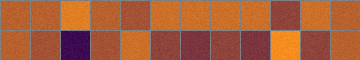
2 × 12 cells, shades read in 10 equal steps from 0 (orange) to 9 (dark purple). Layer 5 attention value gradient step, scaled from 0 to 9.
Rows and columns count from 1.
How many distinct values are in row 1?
5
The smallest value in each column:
3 3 1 3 2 2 2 2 2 0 2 3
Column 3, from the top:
1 9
